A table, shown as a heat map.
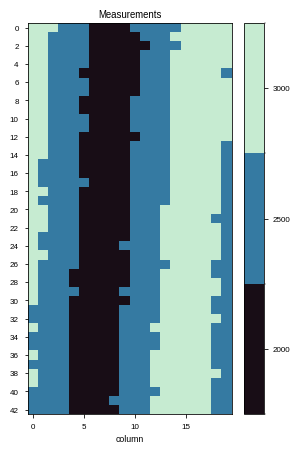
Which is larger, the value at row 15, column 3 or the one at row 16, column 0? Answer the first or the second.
the second
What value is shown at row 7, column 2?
2500
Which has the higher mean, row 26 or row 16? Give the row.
16
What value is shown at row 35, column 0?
2500
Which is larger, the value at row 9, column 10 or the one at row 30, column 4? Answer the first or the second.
the first
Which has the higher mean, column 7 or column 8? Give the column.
8
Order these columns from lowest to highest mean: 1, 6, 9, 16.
6, 9, 1, 16
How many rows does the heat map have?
43
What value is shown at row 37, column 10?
2500
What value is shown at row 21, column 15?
3000
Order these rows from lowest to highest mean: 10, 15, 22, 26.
26, 15, 22, 10
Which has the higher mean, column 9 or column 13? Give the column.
13
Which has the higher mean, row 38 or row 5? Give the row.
38
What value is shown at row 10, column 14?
3000
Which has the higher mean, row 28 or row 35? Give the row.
28
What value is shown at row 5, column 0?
3000
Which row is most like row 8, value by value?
9
